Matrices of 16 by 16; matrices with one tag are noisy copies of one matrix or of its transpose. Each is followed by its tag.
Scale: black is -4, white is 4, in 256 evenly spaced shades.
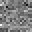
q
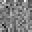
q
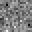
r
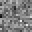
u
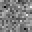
r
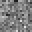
u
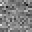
q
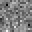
r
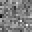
u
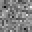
r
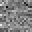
q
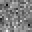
r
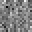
q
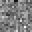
u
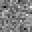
r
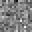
u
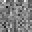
q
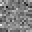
q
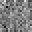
q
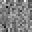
q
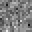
r
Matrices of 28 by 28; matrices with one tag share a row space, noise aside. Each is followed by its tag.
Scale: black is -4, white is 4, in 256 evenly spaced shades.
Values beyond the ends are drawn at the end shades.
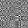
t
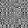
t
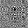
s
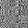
t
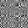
t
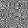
t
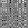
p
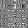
s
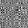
t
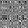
p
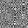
s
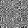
t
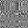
t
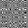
p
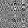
s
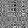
s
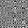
s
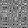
p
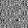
t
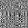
t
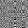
s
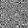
t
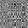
s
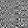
t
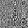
s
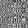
s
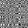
t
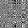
s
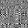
t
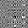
s
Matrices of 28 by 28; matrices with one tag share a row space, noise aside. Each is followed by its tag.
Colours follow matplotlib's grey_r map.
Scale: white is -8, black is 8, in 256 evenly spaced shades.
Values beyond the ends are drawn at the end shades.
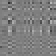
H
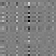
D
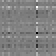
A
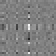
D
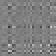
H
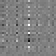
D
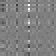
D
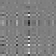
D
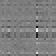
A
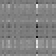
A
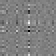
D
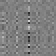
D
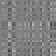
H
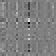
D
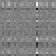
A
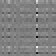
A
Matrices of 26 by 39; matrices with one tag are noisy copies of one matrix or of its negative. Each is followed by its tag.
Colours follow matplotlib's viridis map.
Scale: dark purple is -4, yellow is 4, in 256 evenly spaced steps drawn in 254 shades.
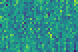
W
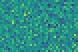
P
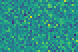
P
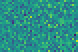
P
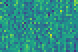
W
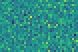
P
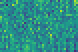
W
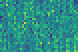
W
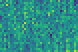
W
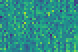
W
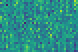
W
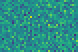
P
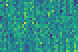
W
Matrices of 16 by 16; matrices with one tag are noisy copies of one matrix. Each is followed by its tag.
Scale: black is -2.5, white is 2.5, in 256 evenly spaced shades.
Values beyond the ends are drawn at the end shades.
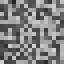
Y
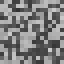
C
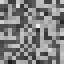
Y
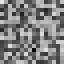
Y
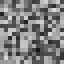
C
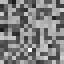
Y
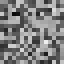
Y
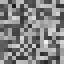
Y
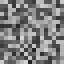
Y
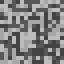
C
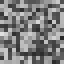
C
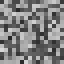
C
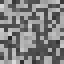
C
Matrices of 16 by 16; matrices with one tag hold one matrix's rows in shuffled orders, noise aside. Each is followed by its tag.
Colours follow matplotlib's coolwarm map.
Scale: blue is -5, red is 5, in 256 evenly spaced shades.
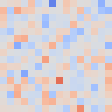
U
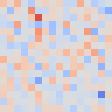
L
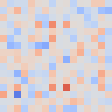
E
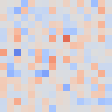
E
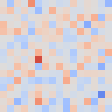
L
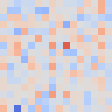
E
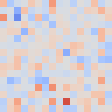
E
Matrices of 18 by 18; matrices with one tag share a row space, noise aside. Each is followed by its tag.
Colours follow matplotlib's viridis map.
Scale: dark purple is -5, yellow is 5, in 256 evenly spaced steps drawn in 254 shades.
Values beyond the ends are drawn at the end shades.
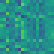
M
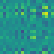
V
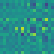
V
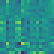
M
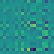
V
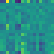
M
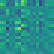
M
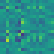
M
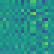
V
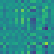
V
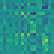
V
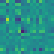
M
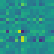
M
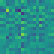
M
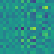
V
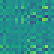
V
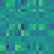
M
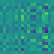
V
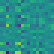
M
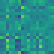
M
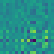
V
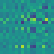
V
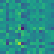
M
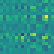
V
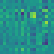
V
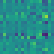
V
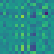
V
